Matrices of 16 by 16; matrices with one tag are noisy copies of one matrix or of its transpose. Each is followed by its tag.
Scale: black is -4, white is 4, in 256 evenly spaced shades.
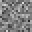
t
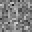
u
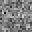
u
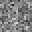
u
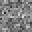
u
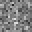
u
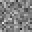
t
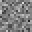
t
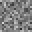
t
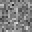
u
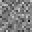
t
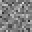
t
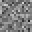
t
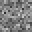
u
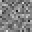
t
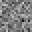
t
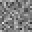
t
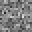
u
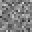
t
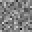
t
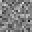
t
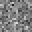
u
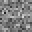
u
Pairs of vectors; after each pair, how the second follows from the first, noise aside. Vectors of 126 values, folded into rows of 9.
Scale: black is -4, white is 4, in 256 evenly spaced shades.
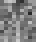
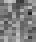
copied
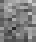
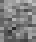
copied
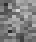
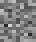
shuffled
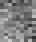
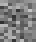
shuffled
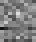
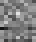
copied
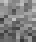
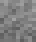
shrunk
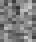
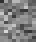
shuffled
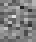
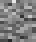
shuffled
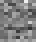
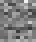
copied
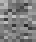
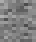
shrunk
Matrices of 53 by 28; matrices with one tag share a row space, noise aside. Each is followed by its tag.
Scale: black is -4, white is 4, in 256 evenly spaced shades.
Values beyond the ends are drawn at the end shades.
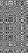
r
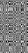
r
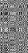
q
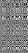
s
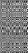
s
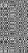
q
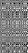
s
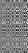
s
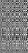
s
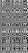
s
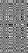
r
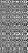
s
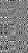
q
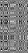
q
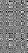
r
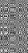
q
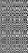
s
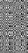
r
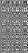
s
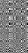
r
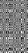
r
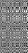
s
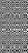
s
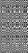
s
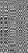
q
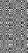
r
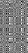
r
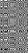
q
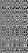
s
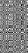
r
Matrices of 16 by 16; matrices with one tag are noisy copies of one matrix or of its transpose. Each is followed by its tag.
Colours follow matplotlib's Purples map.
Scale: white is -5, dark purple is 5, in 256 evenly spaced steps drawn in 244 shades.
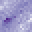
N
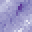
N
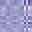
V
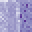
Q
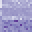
Q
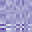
V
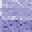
Q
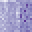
Q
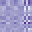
V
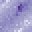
N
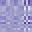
V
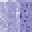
Q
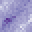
N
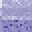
Q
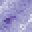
N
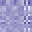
V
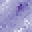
N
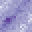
N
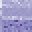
Q
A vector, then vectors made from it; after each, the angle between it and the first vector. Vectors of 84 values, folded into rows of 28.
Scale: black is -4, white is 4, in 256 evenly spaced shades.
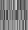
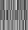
nearly parallel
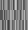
partly aligned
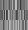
nearly parallel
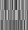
nearly opposite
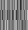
partly aligned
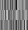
nearly opposite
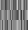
orthogonal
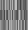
nearly parallel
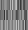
nearly parallel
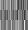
partly aligned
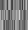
orthogonal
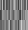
orthogonal
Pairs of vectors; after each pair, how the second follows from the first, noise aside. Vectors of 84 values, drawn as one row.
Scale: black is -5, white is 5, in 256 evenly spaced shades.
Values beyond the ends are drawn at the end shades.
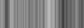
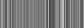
sign-scrambled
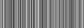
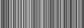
shuffled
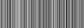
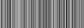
copied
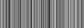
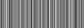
sign-scrambled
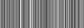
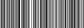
scaled up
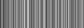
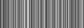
copied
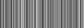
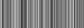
shuffled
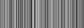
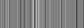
partly zeroed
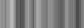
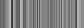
sign-scrambled
